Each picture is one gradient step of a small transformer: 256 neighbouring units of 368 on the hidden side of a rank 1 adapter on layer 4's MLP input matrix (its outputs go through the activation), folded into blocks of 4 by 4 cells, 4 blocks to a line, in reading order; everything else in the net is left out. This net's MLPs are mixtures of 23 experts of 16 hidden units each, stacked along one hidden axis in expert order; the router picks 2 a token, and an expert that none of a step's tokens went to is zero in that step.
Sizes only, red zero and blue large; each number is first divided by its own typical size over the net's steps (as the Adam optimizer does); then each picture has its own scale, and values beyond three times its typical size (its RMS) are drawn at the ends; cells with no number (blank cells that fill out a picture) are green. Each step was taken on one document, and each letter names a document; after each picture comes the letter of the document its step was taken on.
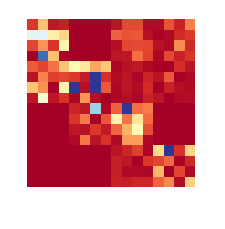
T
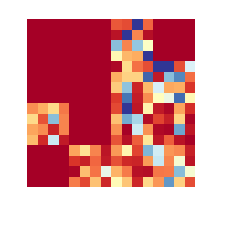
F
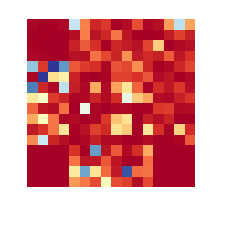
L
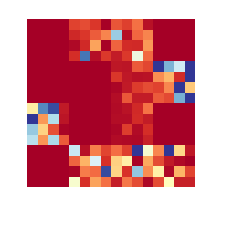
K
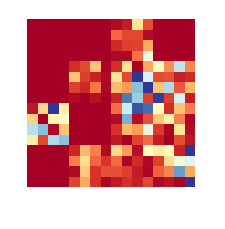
F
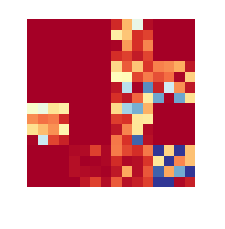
F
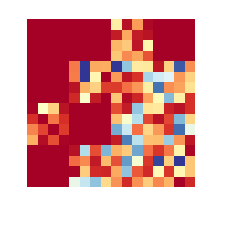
F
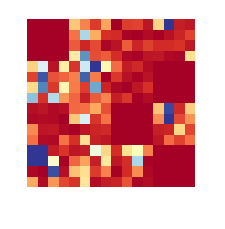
T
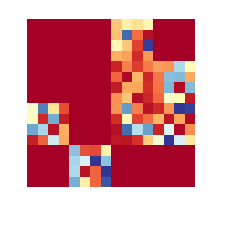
K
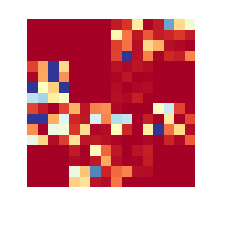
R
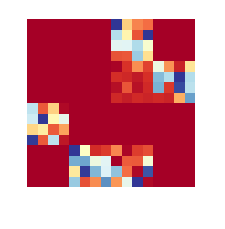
K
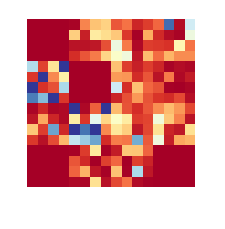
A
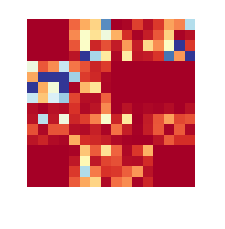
R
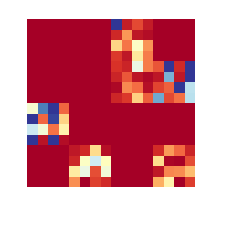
K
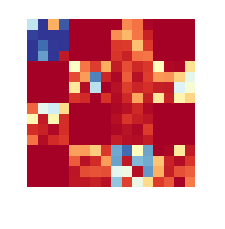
K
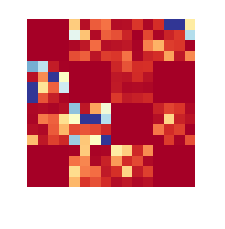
R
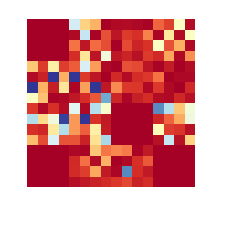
L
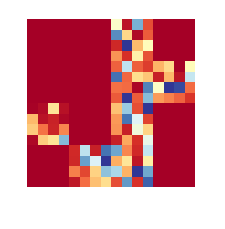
F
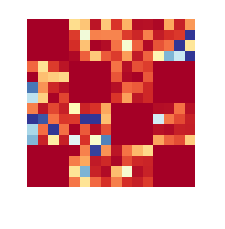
R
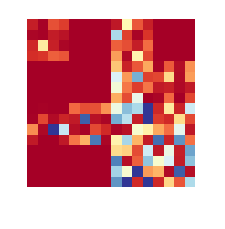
A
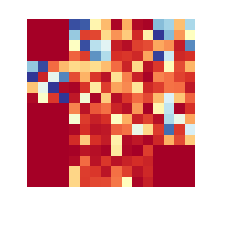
A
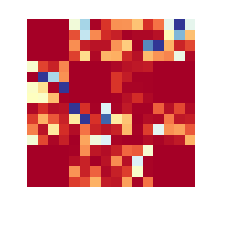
L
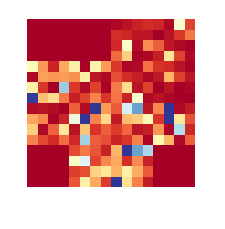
T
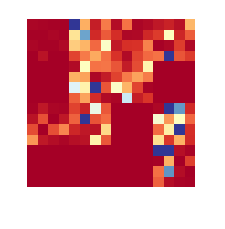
T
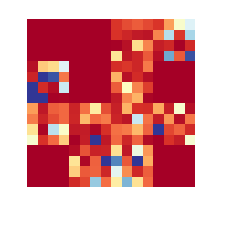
L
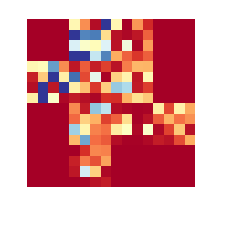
A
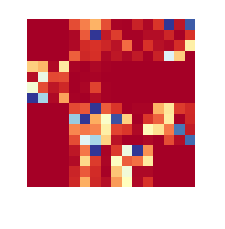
R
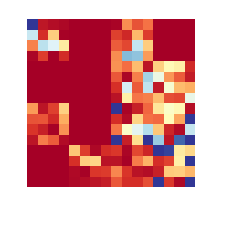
F
